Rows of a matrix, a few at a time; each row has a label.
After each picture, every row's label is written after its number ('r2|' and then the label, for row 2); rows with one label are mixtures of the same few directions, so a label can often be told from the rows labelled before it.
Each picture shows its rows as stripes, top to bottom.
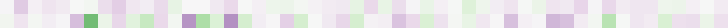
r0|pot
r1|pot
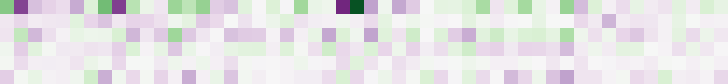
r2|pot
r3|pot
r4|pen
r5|pen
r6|pot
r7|pot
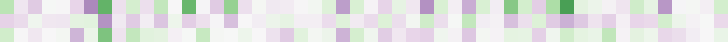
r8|pot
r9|pot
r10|pot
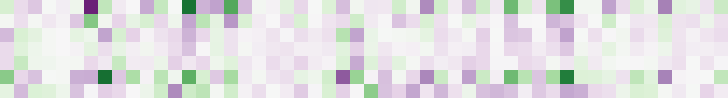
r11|pot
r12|pot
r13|pot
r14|pot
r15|pot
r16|pot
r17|pen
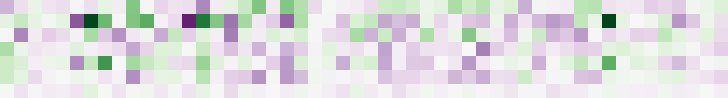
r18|pen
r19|pot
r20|pot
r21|pen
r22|pot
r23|pen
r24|pot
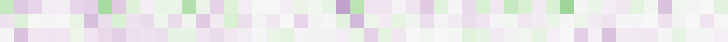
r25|pot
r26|pot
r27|pot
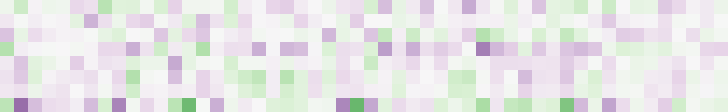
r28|pot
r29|pot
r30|pen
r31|pen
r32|pen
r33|pen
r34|pen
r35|pot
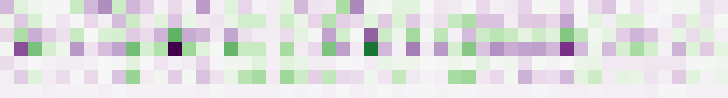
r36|pot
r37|pen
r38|pen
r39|pen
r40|pen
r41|pen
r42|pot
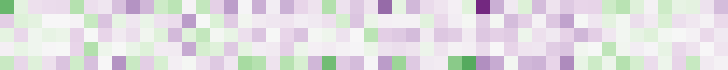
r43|pen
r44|pot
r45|pen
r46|pot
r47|pen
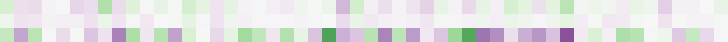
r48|pot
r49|pot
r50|pen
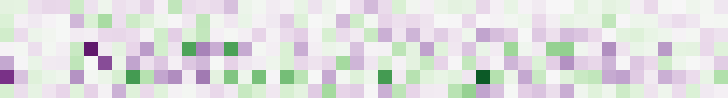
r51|pen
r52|pot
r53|pen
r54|pot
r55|pot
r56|pen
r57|pen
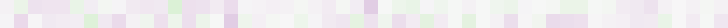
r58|pen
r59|pot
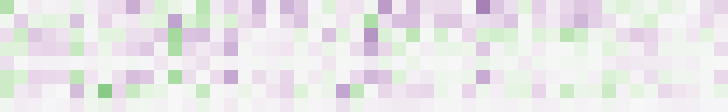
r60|pen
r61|pen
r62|pen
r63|pen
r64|pen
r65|pen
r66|pot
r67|pot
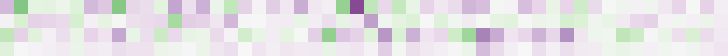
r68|pot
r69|pen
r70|pen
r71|pen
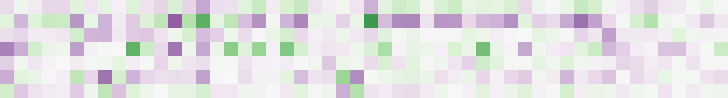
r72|pen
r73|pen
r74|pot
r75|pen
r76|pen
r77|pot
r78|pot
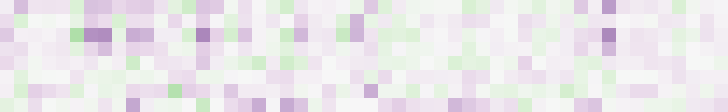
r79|pot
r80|pot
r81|pot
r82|pot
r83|pen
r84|pot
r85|pen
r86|pen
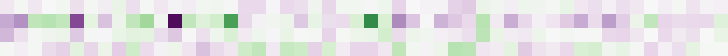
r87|pen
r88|pen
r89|pen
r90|pen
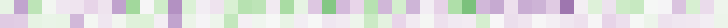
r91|pen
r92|pen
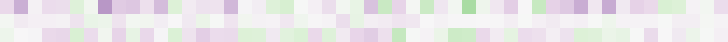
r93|pot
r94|pot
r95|pen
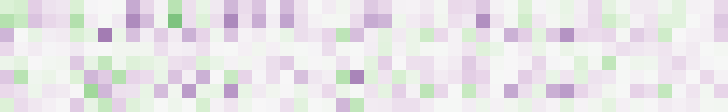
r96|pen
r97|pen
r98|pot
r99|pen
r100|pot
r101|pot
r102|pot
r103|pot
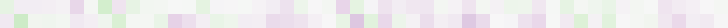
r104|pot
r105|pot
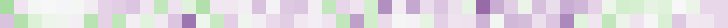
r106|pen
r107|pot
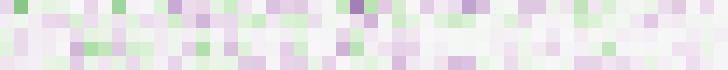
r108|pot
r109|pen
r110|pot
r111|pot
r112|pen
